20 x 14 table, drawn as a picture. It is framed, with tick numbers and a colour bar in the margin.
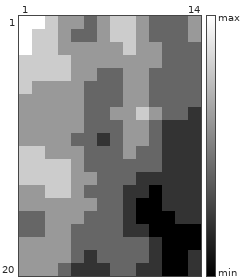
Ninth with the highest average: top left. Ninth with the lowest average: bottom right. Odd rows or columns: none. Mirror symmetry: none. Slope: up to the top left.
